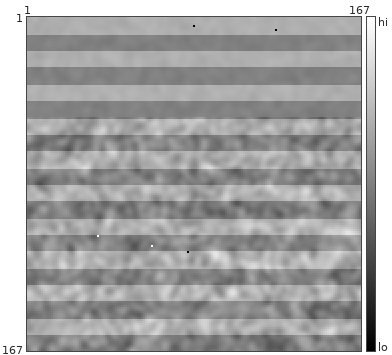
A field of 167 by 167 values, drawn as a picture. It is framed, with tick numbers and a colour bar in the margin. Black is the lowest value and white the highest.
Lone odd cells: 5, 2 higher and 3 lower than their neighbours. Stripes: horizontal, repeating 10 times. Seam: horizontal, 30% of the way down, the top part calmer. Slope: none.
